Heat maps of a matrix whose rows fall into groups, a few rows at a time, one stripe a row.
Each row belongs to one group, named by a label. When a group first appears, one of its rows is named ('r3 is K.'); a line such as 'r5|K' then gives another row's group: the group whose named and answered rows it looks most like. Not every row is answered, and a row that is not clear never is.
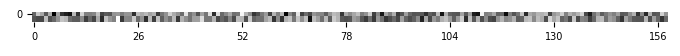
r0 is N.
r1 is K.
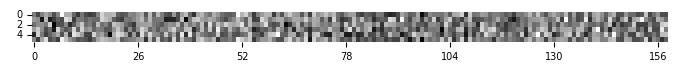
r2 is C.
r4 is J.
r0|K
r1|K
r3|N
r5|K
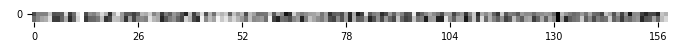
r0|C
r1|C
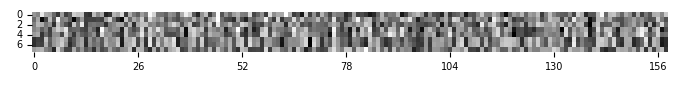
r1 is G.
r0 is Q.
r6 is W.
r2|N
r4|G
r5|W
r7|N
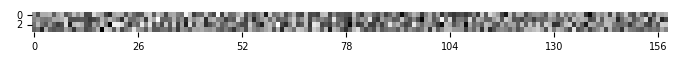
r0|Q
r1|G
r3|K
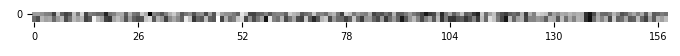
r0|N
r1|Q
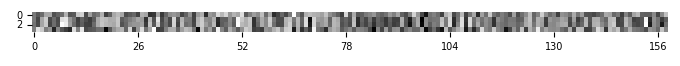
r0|C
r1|K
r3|N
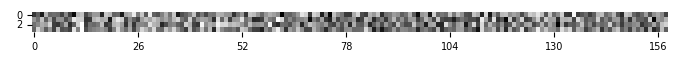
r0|W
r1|Q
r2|C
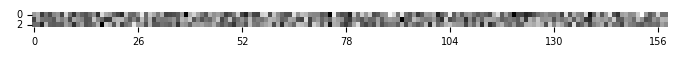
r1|J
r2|K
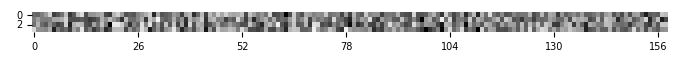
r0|C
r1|G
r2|J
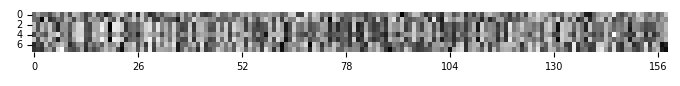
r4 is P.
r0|J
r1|K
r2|Q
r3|Q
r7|W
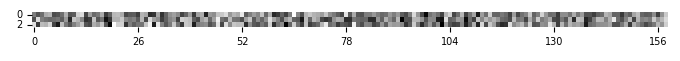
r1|J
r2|Q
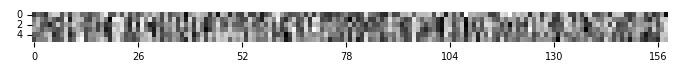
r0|P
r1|J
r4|C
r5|C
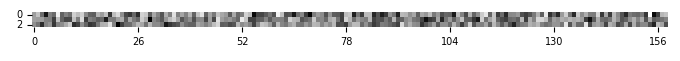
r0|P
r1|N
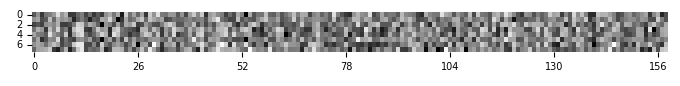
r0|G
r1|G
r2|W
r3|P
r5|G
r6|P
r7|C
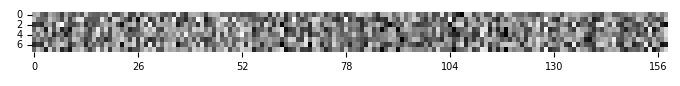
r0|G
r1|P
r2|W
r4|Q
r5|J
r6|W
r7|P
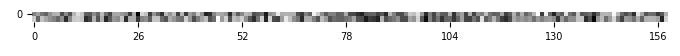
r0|P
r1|Q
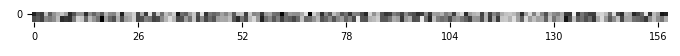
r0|W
